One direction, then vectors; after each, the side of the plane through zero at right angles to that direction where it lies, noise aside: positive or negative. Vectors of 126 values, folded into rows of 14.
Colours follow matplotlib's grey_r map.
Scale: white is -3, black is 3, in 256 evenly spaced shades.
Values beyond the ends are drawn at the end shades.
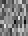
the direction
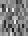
negative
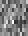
positive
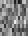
negative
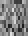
negative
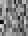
negative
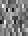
positive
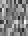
negative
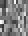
positive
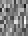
negative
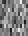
positive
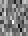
negative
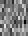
positive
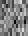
positive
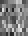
positive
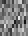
positive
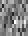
negative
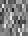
positive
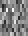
negative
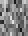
negative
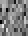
negative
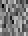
negative
